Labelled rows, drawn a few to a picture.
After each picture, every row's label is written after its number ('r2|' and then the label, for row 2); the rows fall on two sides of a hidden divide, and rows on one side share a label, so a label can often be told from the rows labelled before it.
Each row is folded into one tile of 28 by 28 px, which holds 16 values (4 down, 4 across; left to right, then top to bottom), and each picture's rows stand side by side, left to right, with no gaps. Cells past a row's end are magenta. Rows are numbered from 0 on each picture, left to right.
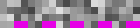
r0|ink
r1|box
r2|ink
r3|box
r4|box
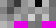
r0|ink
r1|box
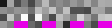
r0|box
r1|box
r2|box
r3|box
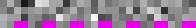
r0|ink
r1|box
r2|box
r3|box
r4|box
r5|box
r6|ink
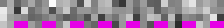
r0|ink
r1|box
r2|ink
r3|box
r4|box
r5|box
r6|box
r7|ink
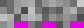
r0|box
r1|box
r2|box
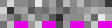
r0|ink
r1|ink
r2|box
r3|ink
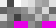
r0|box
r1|box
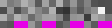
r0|box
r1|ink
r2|box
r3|box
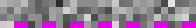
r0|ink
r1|box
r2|box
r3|box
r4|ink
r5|ink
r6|box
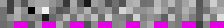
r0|box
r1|box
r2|box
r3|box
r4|box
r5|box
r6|box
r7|box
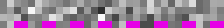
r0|ink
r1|ink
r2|box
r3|ink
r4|ink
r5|box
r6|box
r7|box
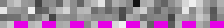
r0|ink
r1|ink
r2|ink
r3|ink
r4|ink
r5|ink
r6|box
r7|ink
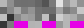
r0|box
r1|ink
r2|ink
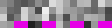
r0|ink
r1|box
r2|ink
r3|box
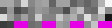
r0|box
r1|box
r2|ink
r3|box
